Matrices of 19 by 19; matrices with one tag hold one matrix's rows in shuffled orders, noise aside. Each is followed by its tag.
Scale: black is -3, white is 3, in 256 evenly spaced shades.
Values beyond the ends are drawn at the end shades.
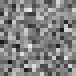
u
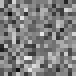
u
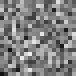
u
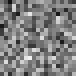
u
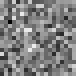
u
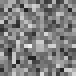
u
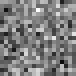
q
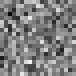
u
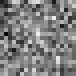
q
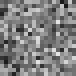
q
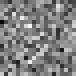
u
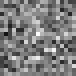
q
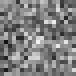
q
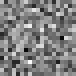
u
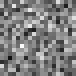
u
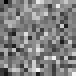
q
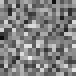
u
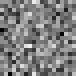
u
